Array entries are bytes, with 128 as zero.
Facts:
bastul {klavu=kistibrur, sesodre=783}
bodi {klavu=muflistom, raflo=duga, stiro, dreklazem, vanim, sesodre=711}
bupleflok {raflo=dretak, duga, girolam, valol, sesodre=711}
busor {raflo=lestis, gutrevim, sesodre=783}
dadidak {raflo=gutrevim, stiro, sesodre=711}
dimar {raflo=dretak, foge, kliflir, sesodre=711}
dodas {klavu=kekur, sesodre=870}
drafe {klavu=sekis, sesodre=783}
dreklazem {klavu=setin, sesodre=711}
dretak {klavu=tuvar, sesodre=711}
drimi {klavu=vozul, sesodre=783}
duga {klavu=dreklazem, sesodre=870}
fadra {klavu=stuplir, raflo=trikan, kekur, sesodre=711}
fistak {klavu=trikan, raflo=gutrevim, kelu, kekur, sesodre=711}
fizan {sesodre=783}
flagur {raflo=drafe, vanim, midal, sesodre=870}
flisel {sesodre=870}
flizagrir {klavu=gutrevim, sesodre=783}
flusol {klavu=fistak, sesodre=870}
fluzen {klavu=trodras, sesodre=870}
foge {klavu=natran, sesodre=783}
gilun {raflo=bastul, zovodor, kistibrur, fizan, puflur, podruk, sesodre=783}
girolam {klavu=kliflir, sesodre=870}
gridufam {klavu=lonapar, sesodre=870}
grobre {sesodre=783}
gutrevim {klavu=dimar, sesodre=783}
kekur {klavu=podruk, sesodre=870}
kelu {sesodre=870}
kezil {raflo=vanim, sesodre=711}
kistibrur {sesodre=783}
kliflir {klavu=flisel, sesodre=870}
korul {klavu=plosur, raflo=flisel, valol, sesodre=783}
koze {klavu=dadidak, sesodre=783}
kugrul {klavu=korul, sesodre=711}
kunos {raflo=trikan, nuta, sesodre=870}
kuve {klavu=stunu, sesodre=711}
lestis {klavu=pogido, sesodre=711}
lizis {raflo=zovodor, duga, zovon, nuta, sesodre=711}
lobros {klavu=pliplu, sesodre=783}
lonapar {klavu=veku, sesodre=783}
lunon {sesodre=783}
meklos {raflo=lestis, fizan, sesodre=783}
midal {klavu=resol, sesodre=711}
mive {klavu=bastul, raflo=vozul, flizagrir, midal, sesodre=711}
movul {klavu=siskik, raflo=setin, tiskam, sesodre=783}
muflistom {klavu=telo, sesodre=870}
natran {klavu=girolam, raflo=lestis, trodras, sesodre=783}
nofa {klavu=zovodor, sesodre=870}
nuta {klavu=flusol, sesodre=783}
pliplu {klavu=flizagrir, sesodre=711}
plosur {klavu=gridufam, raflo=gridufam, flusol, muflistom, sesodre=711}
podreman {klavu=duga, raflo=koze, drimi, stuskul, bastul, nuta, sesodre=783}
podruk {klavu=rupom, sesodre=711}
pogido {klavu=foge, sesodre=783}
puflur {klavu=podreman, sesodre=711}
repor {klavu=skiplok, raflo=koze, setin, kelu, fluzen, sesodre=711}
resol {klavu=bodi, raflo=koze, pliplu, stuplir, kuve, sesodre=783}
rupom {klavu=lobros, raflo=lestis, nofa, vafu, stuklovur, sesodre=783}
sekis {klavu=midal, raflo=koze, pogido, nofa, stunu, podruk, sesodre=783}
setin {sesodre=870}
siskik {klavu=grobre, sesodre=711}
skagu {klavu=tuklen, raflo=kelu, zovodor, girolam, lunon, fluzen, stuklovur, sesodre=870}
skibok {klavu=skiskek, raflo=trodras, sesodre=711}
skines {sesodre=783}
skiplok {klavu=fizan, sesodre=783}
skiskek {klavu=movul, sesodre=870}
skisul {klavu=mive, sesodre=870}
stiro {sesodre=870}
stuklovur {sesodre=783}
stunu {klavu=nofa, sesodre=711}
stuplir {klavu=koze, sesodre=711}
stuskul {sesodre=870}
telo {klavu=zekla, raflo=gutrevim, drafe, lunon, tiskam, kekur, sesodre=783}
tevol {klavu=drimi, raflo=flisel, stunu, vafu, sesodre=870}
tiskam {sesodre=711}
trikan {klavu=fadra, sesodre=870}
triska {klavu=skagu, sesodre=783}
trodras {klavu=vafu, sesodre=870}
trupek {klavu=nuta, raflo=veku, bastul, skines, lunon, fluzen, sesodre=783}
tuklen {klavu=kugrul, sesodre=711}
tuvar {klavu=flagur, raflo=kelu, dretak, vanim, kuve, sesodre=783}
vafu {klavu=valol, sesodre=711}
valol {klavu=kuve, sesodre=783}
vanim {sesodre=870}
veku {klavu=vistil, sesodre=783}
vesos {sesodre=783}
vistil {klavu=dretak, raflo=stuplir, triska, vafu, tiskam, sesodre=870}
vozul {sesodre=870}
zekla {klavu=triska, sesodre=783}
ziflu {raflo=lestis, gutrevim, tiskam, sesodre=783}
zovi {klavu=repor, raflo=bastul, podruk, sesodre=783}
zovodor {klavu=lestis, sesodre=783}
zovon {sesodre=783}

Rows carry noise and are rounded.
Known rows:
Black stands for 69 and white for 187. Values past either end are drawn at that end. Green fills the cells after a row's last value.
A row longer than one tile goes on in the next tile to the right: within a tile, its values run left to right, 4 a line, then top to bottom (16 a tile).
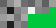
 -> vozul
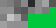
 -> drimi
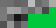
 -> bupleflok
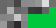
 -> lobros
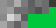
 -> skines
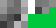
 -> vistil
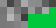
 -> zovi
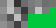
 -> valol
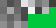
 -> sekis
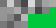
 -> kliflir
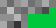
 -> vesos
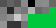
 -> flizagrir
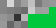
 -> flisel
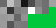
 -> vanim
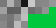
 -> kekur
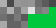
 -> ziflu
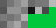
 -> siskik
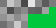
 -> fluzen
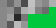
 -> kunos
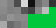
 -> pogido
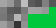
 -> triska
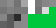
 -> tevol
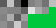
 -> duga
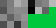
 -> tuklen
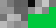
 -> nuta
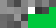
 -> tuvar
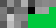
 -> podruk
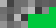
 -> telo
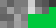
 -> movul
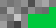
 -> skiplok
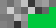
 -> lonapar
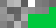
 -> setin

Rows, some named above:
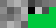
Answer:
tiskam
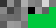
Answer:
pliplu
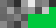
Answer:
rupom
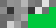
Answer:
stuplir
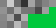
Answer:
girolam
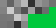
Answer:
lonapar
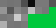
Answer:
drafe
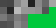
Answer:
mive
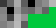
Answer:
midal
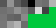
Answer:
dreklazem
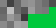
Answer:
podreman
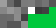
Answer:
tuvar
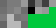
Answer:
puflur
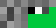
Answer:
kuve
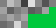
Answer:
fluzen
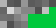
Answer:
natran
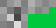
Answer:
stuskul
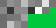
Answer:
stuplir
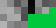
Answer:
zovodor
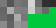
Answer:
movul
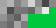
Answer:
nofa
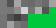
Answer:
dadidak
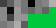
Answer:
midal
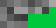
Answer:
kezil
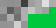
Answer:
trikan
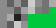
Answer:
kunos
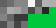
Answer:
dimar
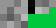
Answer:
lestis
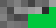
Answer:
kezil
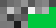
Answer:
korul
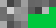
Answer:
natran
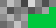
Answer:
fluzen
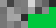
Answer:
trupek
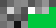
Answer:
korul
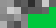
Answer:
foge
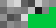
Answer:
gridufam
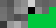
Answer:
repor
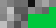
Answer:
zovon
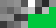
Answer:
skagu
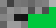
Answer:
lizis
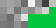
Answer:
trodras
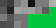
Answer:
mive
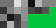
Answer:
plosur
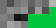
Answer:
lizis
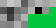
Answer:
muflistom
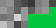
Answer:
gutrevim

